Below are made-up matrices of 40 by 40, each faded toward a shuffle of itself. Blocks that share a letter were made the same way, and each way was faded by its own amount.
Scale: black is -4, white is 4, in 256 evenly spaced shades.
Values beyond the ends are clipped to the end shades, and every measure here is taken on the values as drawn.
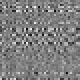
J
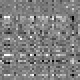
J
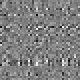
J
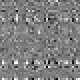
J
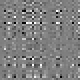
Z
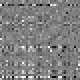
J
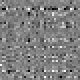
J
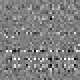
J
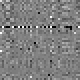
J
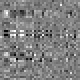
J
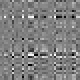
Z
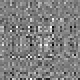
J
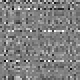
J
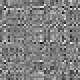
J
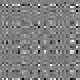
Z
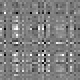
Z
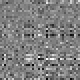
J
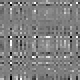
Z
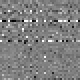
J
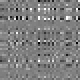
Z
